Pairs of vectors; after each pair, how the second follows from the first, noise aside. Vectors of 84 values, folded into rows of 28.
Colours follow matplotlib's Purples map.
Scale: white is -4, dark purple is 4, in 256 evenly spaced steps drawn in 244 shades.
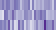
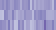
shrunk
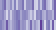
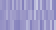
shrunk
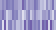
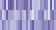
reversed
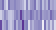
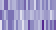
negated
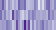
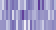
negated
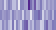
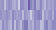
shrunk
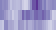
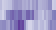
reversed
